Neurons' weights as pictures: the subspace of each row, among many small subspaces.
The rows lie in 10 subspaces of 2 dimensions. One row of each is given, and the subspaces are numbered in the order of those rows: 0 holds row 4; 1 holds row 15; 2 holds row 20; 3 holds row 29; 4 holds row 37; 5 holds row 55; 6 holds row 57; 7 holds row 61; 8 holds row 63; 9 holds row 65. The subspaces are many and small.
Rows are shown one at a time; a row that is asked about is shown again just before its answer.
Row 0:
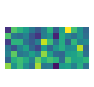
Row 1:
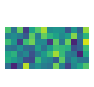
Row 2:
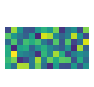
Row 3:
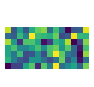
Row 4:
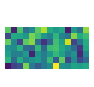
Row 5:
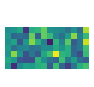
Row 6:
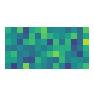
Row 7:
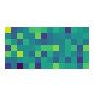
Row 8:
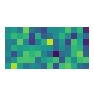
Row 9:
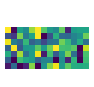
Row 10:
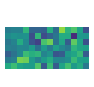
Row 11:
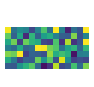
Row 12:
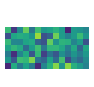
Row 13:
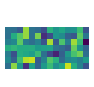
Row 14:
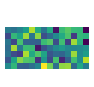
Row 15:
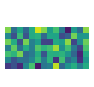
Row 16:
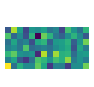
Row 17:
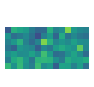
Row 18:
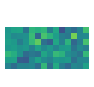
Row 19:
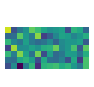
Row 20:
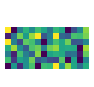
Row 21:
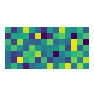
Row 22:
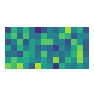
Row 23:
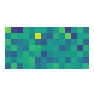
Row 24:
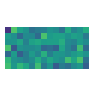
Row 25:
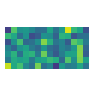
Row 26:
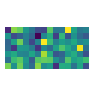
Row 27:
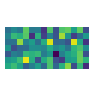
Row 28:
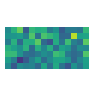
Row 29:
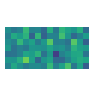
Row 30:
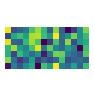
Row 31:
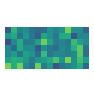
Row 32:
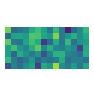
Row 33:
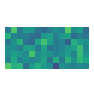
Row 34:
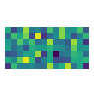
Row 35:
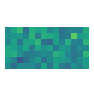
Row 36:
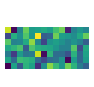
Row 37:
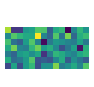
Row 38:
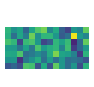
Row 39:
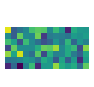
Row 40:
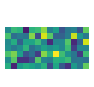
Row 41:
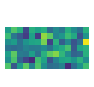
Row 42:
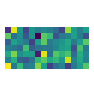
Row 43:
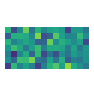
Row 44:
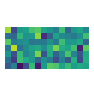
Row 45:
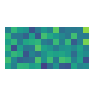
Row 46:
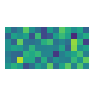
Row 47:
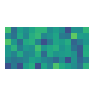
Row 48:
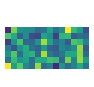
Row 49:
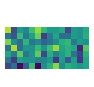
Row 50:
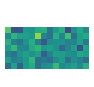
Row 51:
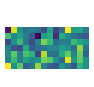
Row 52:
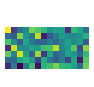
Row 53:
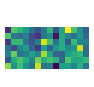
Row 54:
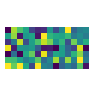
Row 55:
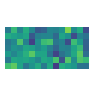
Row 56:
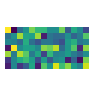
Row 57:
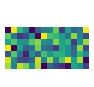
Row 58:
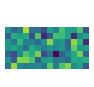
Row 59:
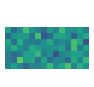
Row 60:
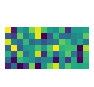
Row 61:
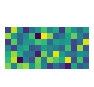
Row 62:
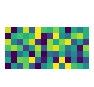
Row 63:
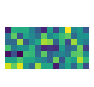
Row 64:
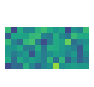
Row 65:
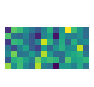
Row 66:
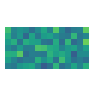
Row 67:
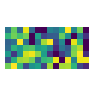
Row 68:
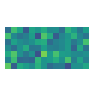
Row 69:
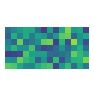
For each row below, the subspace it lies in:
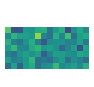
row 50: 4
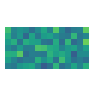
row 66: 6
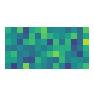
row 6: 0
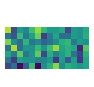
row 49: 1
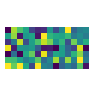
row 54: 8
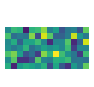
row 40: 2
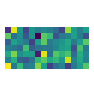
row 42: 3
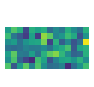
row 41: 0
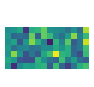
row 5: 5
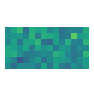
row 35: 4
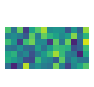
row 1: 0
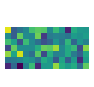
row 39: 8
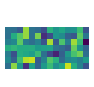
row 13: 0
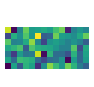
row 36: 3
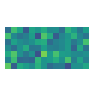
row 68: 2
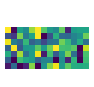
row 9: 1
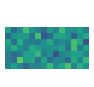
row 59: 7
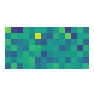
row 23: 4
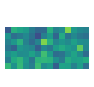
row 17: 4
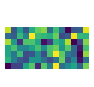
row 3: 2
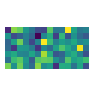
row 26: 4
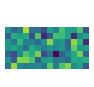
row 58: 2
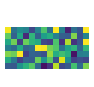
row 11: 6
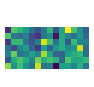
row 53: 9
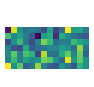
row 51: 3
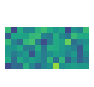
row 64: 0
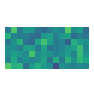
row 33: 0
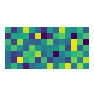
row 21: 7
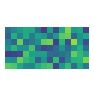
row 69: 8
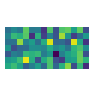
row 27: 3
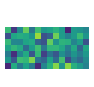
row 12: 5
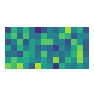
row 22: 1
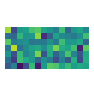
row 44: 1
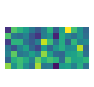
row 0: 9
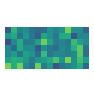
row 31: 7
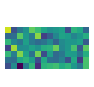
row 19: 8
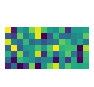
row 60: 1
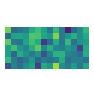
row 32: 9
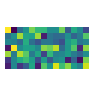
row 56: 6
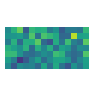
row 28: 4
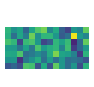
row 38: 7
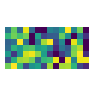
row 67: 5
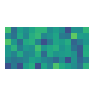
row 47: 7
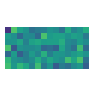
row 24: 6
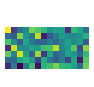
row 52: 8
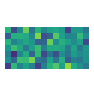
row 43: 5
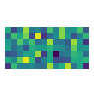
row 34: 3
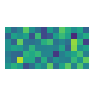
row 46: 7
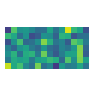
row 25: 2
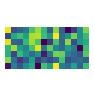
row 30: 9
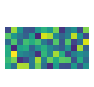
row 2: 1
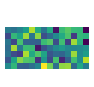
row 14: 6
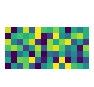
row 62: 5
